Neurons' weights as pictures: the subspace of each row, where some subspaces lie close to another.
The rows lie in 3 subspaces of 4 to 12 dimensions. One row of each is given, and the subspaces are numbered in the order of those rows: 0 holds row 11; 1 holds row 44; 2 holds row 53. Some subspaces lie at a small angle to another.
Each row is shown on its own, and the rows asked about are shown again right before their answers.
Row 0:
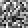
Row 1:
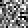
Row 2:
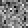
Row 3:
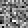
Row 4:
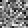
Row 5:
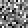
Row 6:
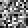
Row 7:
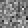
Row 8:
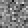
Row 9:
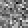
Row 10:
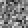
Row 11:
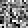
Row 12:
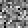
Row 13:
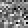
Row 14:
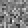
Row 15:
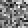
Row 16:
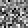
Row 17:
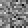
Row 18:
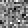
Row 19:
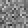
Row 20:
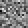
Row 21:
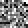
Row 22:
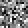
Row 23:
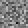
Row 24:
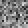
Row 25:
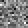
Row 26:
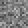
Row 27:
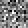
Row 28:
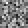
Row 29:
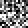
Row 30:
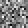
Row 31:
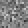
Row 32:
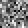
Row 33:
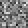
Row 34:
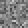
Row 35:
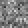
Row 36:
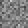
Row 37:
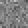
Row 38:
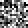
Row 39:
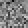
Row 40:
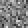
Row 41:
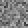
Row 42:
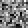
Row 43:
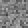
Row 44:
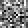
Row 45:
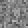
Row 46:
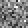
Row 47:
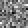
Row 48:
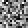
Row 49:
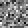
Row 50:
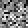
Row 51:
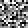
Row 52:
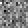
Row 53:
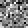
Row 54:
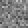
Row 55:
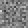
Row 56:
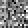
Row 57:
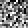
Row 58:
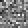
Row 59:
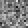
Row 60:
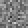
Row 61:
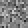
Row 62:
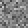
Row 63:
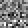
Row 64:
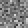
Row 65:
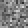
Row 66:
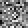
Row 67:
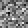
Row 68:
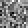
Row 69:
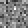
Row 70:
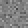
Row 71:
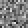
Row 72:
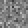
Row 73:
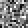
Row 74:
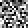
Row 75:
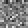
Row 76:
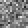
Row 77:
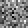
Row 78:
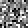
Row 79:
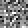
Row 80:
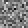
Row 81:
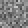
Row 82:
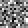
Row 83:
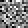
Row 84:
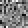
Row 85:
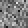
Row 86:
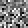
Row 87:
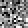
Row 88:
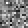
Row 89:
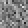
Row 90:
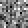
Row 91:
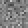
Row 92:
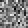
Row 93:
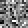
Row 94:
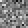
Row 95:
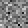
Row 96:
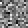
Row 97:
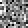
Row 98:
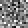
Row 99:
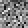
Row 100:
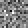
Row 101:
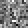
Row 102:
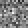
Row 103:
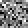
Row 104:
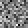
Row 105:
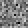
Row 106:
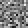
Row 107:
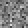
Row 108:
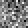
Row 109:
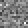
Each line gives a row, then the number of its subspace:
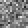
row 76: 1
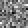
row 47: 2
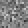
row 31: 0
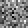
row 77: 0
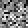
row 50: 1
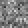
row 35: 2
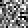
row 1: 1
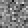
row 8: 0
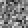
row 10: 2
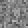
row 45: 0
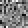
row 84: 2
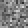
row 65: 0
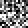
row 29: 0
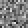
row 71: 0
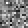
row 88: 0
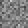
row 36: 1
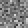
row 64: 1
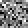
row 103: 1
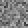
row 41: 2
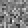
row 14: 0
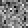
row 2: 1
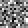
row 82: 1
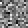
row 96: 1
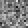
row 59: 0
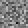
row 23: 1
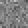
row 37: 2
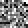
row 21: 2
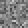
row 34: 0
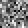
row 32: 2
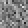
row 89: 2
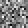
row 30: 0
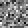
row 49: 2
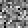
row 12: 2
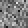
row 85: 1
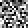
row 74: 1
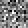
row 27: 2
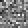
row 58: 2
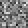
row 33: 1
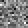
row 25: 2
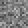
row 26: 0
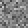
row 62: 1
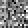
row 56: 2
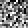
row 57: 2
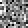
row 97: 2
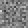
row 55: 1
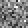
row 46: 0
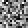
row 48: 1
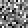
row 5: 0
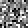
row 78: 0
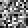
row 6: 1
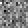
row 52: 1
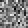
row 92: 2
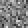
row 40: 1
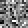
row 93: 0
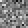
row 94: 1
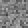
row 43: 2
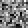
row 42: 2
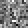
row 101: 0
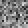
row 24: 2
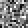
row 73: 0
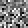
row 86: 0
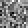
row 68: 2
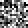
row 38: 2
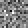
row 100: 2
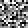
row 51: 1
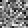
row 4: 2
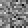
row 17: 1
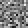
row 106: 1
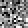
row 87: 1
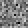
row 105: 2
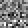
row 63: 1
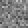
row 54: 1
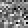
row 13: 2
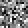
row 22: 0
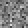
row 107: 0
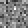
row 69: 2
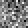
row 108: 0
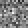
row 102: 2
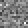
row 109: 2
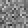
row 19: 0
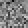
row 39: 2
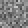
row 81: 0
